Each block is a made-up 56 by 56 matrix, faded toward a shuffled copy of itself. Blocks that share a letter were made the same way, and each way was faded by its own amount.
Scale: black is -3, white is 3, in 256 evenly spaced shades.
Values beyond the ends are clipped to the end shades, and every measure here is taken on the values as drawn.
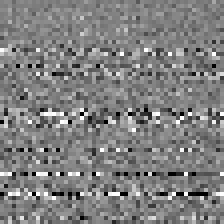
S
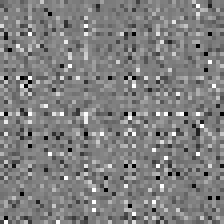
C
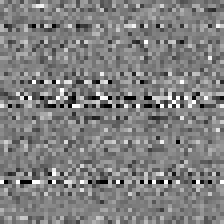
S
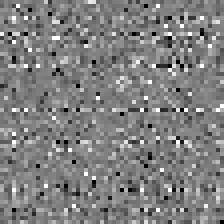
C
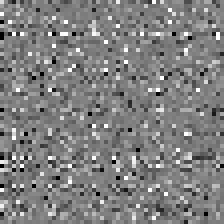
C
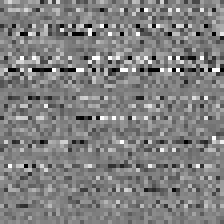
S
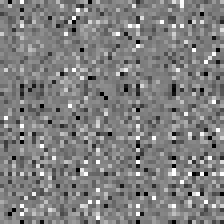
C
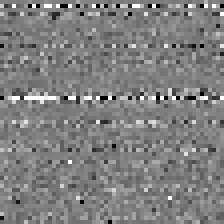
S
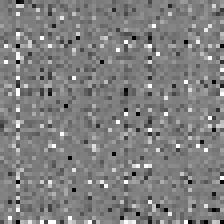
C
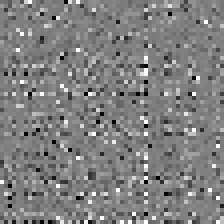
C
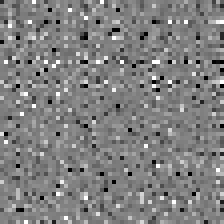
C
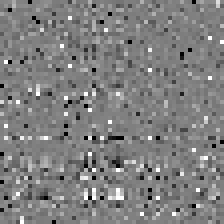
C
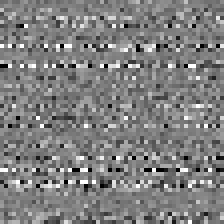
S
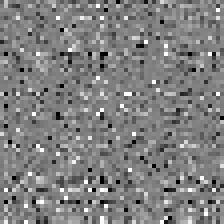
C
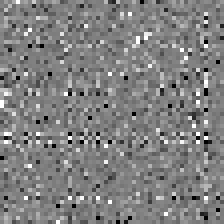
C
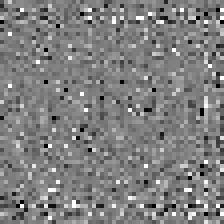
C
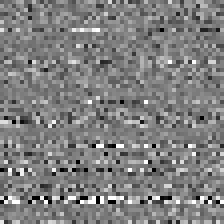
S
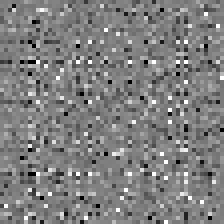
C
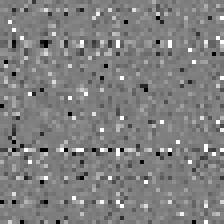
C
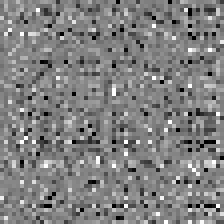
C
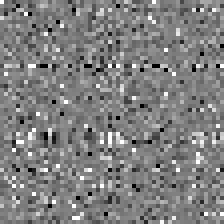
C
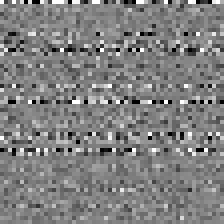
S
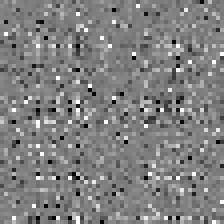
C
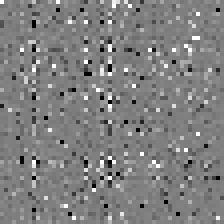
C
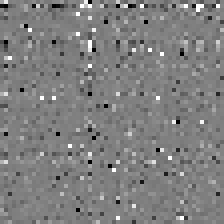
C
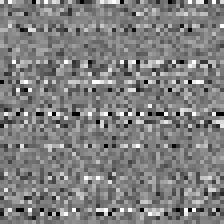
S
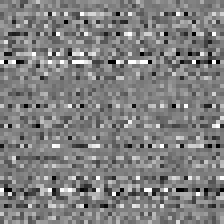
S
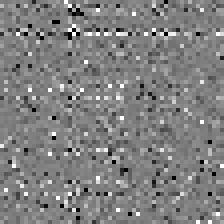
C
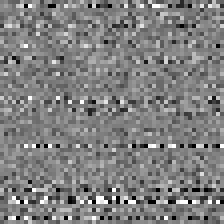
S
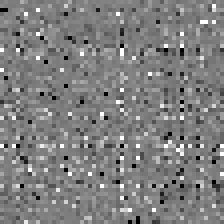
C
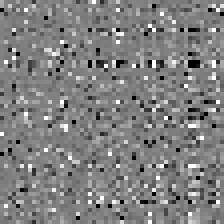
C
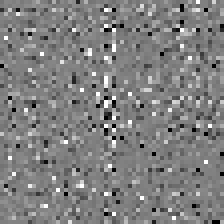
C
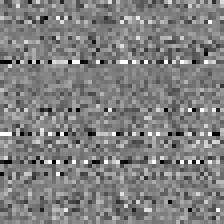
S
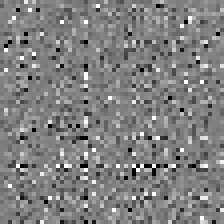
C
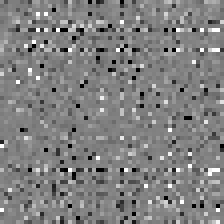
C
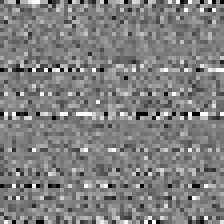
S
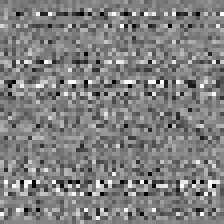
S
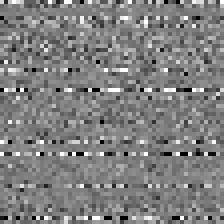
S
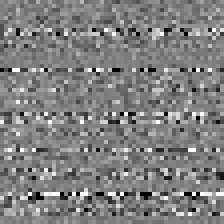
S
